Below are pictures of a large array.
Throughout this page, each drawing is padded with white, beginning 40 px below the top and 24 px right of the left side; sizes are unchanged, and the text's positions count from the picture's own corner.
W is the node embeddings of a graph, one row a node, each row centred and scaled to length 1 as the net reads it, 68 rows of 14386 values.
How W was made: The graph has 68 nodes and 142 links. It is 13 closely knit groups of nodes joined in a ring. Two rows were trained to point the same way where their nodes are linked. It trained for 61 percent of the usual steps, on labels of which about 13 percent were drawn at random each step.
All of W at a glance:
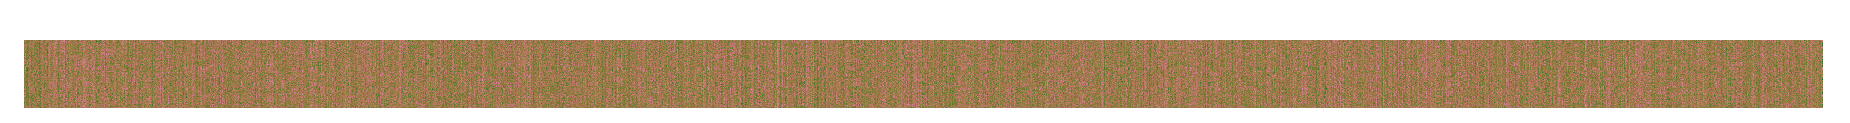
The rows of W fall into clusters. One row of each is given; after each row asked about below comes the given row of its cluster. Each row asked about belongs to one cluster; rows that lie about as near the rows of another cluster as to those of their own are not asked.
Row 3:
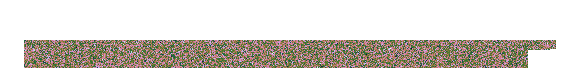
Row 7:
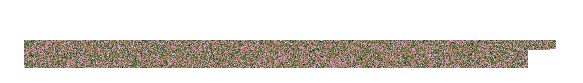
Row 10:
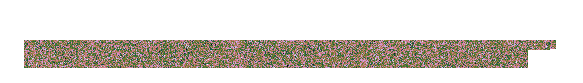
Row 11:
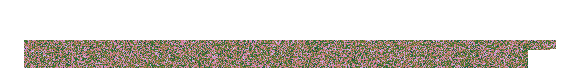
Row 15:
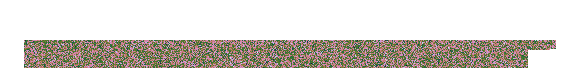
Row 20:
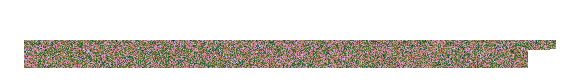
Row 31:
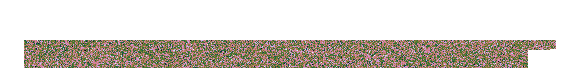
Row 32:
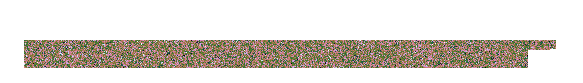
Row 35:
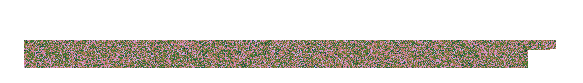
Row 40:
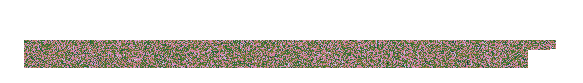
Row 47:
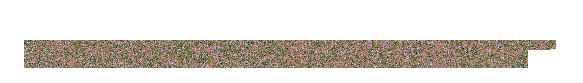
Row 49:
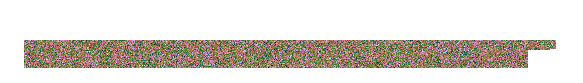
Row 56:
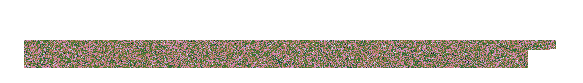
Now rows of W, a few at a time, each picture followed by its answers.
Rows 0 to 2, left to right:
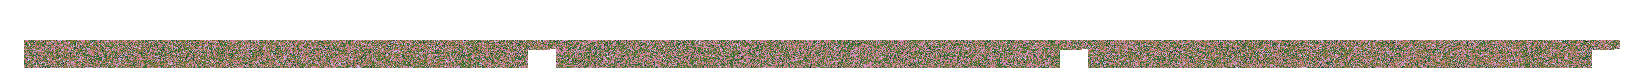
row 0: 47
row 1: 11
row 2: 47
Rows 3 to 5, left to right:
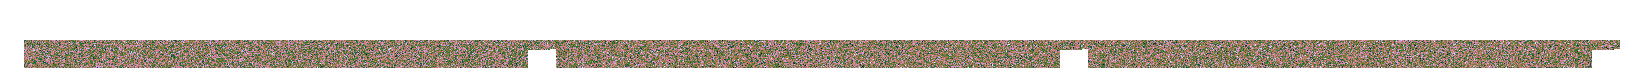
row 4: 35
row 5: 20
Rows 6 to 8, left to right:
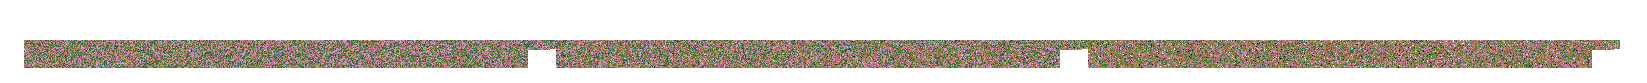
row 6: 31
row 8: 32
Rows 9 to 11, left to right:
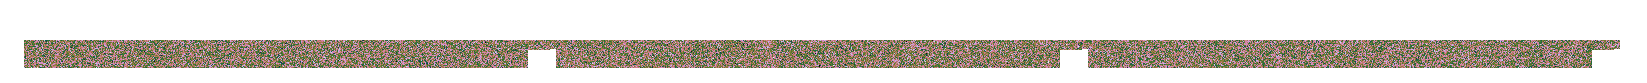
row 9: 31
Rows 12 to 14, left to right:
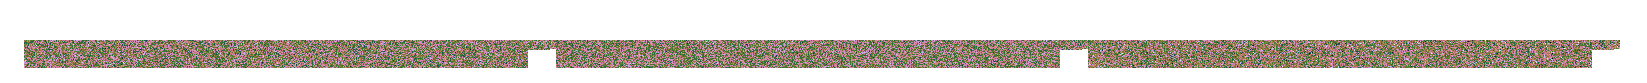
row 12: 35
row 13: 31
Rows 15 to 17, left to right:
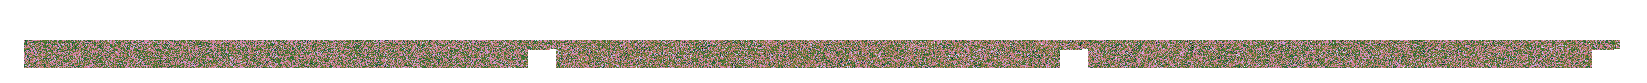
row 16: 10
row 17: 15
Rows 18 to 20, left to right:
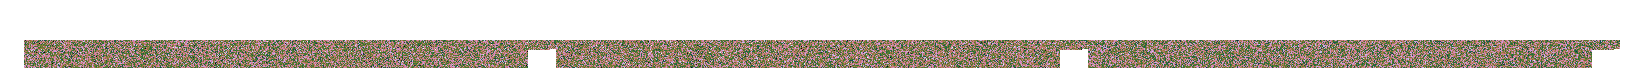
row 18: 56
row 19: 40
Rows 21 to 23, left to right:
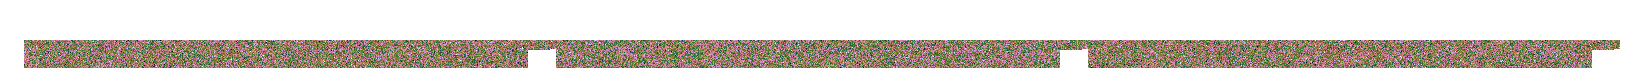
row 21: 3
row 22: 56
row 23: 20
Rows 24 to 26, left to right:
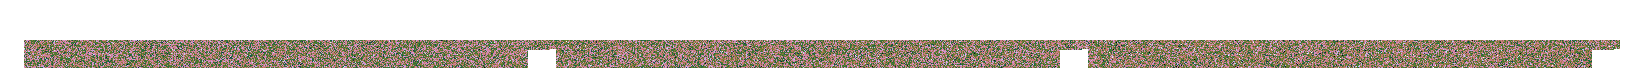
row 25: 56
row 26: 20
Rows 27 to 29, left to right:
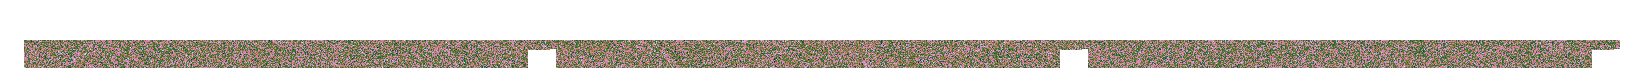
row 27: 15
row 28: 15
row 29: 15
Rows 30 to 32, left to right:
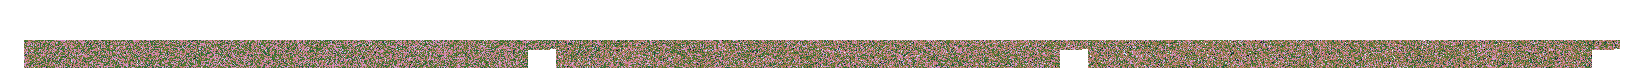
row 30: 11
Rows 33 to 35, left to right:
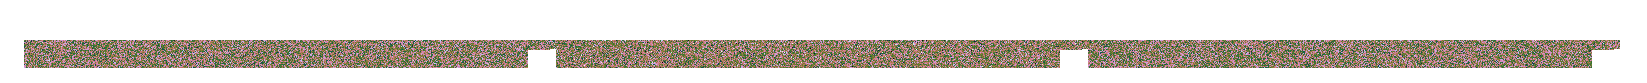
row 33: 49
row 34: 31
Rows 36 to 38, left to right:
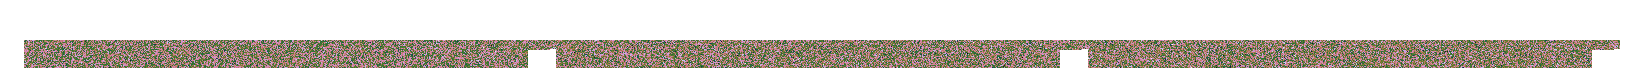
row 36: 11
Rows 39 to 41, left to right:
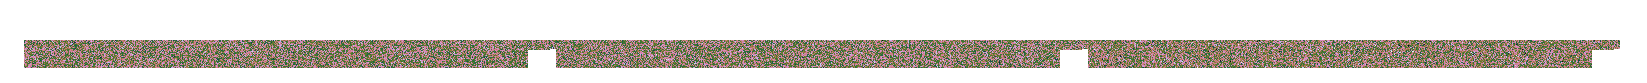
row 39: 3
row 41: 56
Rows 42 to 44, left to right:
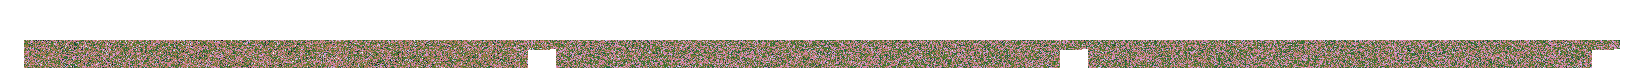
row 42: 7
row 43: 7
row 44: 40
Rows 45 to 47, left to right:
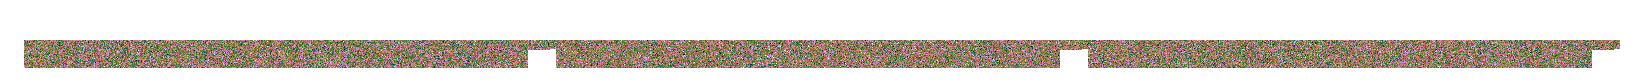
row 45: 7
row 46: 35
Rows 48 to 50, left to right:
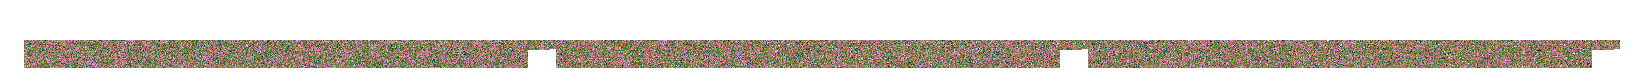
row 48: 49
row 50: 3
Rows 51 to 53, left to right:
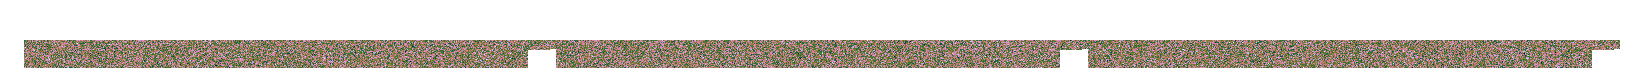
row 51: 40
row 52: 49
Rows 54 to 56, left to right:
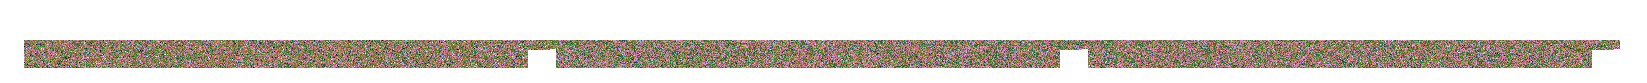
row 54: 7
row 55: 15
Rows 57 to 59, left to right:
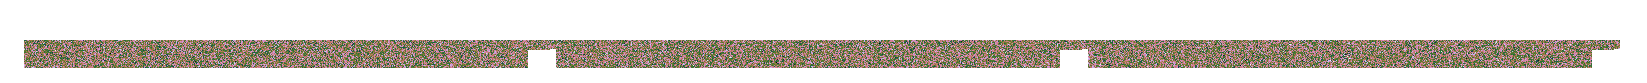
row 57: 56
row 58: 40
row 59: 3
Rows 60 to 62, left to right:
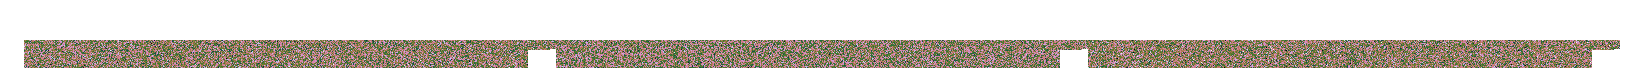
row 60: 40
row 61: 56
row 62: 49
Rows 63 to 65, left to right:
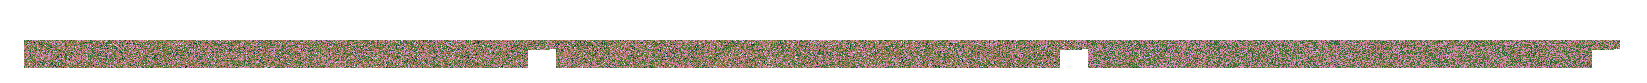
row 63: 40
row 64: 10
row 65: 3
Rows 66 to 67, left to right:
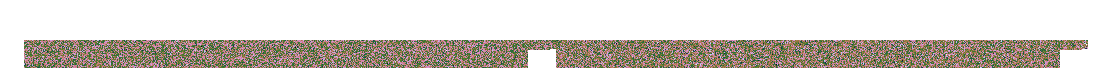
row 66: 20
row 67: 32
